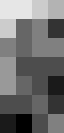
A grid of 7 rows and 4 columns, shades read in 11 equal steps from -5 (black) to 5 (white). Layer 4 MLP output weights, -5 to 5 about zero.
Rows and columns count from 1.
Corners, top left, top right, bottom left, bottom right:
4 2 -4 0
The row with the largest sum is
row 1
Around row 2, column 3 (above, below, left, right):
3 0 -1 -3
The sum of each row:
13 -1 -1 -5 -6 -8 -11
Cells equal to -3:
2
